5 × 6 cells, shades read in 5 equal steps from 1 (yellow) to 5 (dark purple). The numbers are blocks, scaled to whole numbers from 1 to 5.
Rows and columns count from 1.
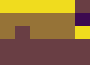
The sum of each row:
9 20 17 24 24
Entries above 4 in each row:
0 1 0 0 0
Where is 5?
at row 2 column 6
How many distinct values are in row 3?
3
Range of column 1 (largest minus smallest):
3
